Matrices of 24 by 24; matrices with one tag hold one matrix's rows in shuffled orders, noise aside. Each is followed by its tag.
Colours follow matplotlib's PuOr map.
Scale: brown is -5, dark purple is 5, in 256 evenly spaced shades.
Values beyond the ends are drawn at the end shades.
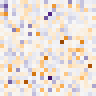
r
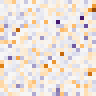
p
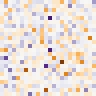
r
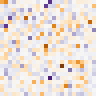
r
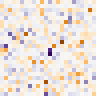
r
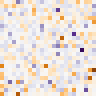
p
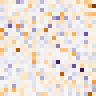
p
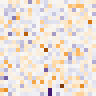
r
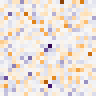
r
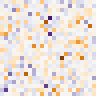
r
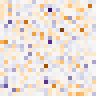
r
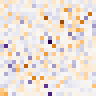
r
